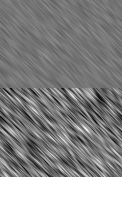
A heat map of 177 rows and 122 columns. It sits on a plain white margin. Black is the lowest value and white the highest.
Grain: diagonal, down to the right. Seam: horizontal, 50% of the way down, the top part calmer. Slope: none. Mirror symmetry: none. Histogram: heavy tails on both sides. Odd rows or columns: none.
